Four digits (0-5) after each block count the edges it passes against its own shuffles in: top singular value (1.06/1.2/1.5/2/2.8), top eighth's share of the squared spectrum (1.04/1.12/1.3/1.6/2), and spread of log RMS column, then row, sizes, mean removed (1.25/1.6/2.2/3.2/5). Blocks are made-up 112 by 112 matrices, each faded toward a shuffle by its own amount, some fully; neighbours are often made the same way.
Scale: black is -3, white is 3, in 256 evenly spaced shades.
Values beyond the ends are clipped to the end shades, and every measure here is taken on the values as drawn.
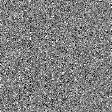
1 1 3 0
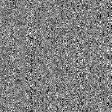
1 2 4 0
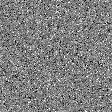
0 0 0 0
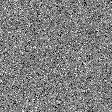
0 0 0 0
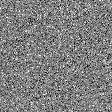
0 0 0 0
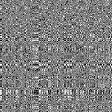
5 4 3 4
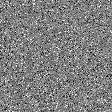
2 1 0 0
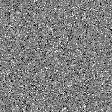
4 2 1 1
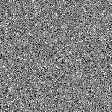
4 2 1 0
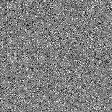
3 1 0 0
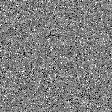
3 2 0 1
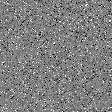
2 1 0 0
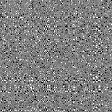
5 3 2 3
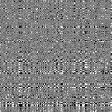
5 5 3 4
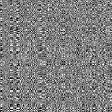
5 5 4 4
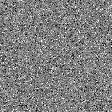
3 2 0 0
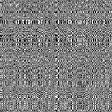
5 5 4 4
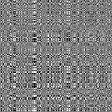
5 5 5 4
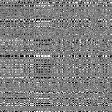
5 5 3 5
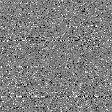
4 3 0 2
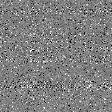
2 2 2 3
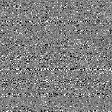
4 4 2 4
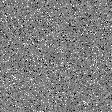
1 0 0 0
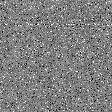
2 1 0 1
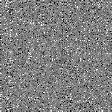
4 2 2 1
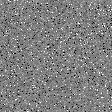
1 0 0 0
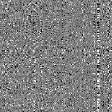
4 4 3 2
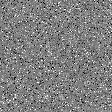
1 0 0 0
